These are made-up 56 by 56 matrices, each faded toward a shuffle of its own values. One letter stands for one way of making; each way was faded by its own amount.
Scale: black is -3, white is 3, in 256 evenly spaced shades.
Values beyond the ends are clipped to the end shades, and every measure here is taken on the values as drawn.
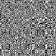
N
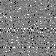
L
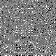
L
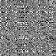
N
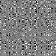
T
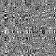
N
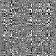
T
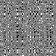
T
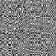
N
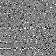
L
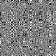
T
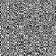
N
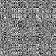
N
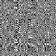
T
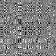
T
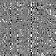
T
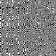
T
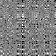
T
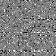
L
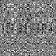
N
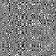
T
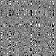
T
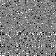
L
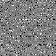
L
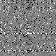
L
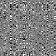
T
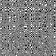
T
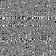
L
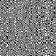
T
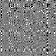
T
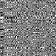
N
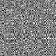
N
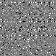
L
